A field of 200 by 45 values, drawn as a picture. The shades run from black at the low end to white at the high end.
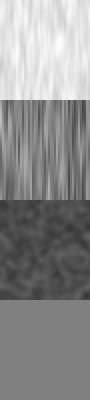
The table splits into 4 rows of 1 panel. Panel 1,1: very high, streaked downward, faint in contrast. Panel 2,1: middling, streaked downward. Panel 3,1: low, blotchy, faint in contrast. Panel 4,1: middling, flat.
